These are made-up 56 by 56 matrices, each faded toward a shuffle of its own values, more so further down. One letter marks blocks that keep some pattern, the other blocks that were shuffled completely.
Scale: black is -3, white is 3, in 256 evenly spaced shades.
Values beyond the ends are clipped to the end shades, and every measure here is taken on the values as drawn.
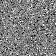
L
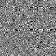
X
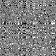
X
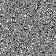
L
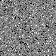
L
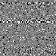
X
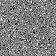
L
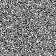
L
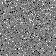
L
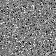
L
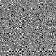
X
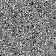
L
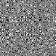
X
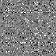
X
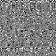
X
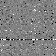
X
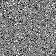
L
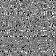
X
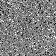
L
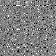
X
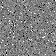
L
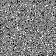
L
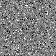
L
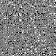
X
